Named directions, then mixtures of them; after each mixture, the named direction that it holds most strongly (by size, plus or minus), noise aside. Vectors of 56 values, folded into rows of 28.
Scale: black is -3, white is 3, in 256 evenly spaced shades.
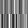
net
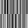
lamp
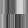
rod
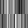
rod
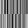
lamp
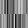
lamp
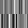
net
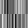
lamp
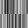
lamp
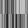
rod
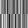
lamp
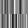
net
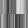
rod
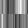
rod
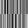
lamp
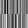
lamp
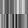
rod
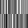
lamp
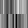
rod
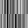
lamp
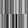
net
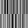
lamp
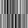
lamp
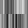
rod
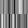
net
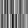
net
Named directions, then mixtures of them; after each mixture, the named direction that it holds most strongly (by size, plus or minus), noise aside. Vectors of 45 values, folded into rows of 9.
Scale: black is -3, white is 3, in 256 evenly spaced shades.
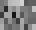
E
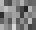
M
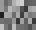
M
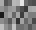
M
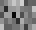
E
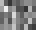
M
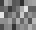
M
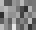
M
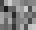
M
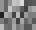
E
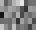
M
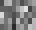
M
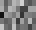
M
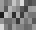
E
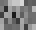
E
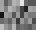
M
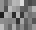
E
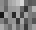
E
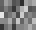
M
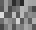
E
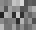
E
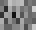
E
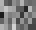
M
